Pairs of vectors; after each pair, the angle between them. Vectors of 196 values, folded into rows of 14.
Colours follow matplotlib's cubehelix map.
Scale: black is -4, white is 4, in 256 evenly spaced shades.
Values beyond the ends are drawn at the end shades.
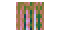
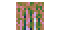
nearly parallel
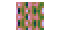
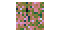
orthogonal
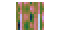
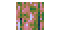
nearly opposite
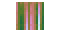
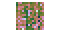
partly opposed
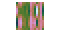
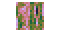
nearly opposite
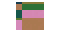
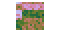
nearly opposite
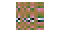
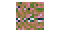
nearly opposite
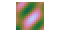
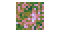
partly aligned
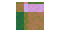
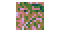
partly opposed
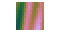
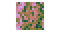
partly opposed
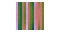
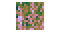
partly opposed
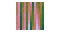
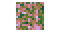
partly aligned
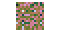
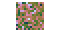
partly aligned
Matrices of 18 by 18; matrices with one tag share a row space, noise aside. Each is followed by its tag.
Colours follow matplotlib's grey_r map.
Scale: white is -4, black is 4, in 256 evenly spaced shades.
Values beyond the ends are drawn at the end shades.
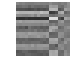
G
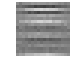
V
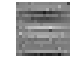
V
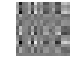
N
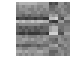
G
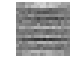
V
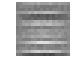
V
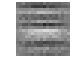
V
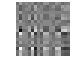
N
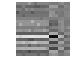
G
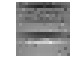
V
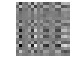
N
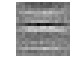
V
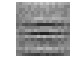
V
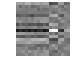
G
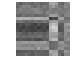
G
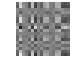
N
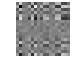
N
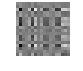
N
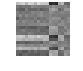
G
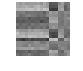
G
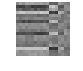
G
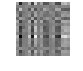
N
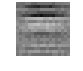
V
